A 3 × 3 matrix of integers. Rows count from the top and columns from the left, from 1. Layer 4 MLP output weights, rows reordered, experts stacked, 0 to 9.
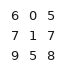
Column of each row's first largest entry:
1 1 1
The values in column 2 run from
0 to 5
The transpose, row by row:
6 7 9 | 0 1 5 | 5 7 8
